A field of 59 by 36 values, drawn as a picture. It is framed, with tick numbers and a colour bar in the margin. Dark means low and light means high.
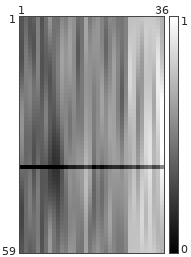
Row 38 stands out from the rest. Values rise toward the right. Values change most from cell to cell in the middle right. The values follow a bell shape. The grain runs up and down.
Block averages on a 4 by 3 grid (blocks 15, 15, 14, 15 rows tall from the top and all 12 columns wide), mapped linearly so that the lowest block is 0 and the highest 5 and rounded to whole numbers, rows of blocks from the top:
135 / 135 / 035 / 135
